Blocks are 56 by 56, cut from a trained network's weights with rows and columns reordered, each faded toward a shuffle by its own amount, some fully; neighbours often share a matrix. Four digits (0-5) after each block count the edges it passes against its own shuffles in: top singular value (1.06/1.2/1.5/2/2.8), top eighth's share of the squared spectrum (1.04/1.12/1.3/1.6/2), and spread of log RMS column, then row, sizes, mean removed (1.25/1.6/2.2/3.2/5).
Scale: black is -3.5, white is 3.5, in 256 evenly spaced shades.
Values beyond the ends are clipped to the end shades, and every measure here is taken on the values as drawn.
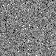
1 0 0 0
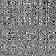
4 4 1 3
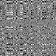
4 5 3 3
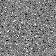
1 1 0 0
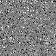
2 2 0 1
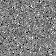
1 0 0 1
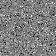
1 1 0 0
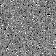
0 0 0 0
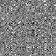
3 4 1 2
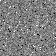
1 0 0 0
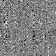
3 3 1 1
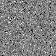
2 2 0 0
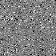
3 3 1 2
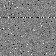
3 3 0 1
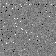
1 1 0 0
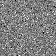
0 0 0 0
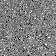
0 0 0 0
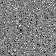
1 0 0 0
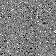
0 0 0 0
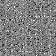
2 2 0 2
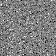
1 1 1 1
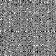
3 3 1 2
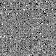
2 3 0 2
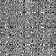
3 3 0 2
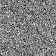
1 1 0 0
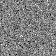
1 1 0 0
